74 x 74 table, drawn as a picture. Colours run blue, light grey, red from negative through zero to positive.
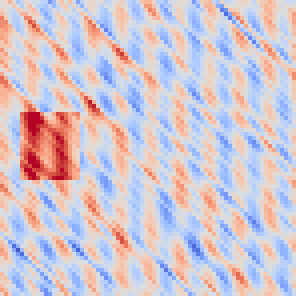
Odd patch: higher, in the middle left. Ninth with the highest average: middle left. Stripes: upright, repeating 10 times.
